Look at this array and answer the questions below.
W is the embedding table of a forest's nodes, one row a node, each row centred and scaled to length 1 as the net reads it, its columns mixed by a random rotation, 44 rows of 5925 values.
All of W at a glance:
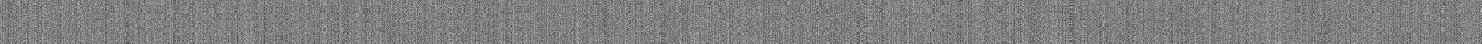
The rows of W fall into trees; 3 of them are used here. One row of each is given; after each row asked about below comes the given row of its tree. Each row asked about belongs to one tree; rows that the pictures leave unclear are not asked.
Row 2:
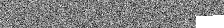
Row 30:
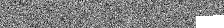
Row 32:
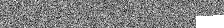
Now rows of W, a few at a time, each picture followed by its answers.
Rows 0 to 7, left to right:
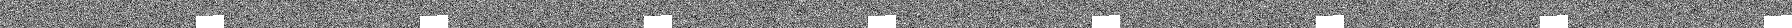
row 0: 2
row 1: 32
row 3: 32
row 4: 32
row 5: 2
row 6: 30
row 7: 32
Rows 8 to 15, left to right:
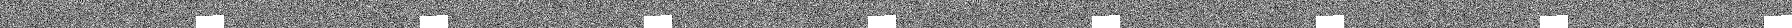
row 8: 30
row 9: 2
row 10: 30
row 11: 30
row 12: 30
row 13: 2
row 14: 2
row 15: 32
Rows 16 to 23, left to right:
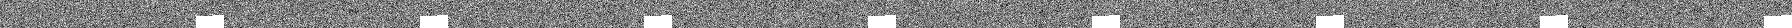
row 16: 2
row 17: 32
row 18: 2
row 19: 2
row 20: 30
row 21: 32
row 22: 30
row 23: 32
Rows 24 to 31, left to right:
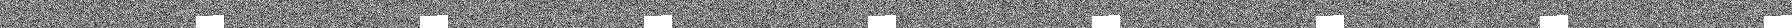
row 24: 2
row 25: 32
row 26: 32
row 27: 2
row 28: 30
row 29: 2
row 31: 2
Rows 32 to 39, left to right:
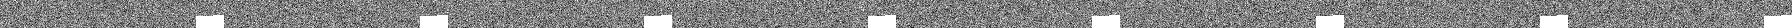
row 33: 32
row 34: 32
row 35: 2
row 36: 32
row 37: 2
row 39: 32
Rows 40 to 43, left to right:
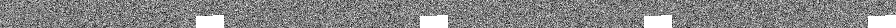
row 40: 2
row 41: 2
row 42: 32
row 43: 32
